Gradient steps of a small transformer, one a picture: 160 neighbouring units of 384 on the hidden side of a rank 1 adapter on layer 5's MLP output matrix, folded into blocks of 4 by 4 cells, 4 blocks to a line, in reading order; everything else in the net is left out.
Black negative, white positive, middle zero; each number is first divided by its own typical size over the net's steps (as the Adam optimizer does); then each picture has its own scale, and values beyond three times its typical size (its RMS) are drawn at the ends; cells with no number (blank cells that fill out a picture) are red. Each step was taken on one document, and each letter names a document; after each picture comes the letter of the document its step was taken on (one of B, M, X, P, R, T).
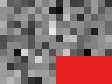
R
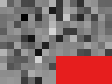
R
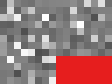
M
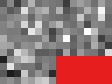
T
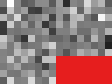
M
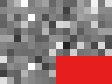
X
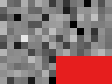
M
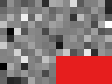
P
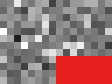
X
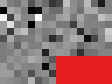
M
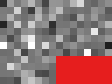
P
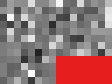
P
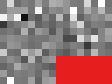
R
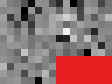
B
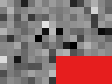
X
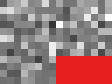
X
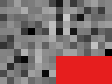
B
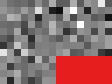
R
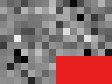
B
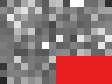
P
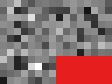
X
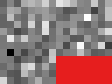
X
